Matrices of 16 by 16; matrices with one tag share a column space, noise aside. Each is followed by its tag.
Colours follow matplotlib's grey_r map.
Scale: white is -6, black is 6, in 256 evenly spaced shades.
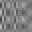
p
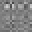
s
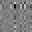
s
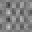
p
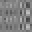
p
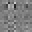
s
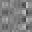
p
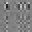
s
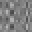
p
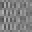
p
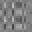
p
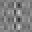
p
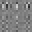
s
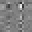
s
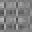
p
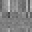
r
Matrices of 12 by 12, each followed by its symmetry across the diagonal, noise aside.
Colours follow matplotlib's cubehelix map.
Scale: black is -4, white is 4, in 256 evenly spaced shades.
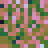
neither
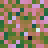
antisymmetric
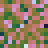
antisymmetric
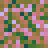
antisymmetric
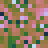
antisymmetric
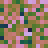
neither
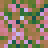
antisymmetric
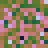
neither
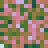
neither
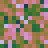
antisymmetric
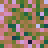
neither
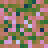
neither
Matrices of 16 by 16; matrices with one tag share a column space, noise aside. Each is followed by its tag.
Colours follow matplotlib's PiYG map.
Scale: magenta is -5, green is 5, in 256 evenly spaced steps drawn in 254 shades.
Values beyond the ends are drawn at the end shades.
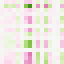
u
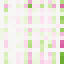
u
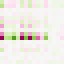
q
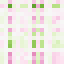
u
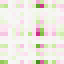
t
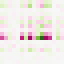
q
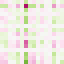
u
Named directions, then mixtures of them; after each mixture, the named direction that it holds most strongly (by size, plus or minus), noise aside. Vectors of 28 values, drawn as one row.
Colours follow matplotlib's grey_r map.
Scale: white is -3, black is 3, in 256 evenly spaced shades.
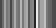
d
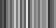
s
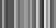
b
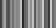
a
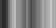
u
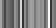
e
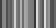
b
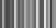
b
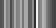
d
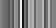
e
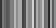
a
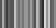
b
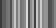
s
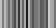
s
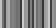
a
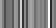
e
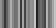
d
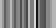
d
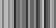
b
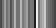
d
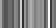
e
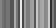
e
